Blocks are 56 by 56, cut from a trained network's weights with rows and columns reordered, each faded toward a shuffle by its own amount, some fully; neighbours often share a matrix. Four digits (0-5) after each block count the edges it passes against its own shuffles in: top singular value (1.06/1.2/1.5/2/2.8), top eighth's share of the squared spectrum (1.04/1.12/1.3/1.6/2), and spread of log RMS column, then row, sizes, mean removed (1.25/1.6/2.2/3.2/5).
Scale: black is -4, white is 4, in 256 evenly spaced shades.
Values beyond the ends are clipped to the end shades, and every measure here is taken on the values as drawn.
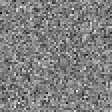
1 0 0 0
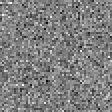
1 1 0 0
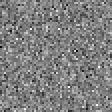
0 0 0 0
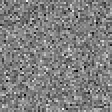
0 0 0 0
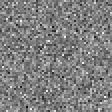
0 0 0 0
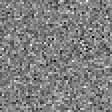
0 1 0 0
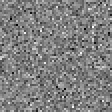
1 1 0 0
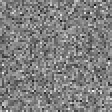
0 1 0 0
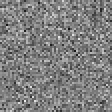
2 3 1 1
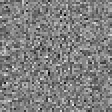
3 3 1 1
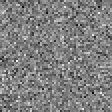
0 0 0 0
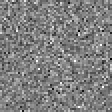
0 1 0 0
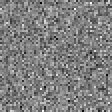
3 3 2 1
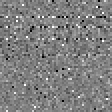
3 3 0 2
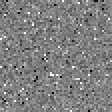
0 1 0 0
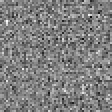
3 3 2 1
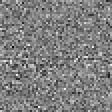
2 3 0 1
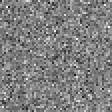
1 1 1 0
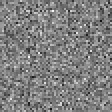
2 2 0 1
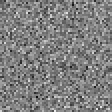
2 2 0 1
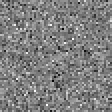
0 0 0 0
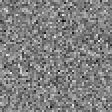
2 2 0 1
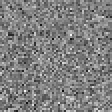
2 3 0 2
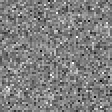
0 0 0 0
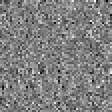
3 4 2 2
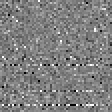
4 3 0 2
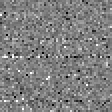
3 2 0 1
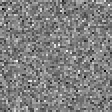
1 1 0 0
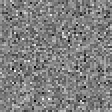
2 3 1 1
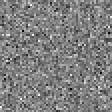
1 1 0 0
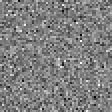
1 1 0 0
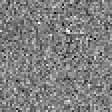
1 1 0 0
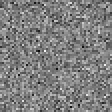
2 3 1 1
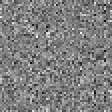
3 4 2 2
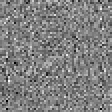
3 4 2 2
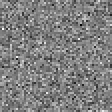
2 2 0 0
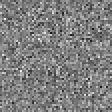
2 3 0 1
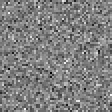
2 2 1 0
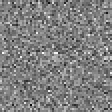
2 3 1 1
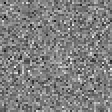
2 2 0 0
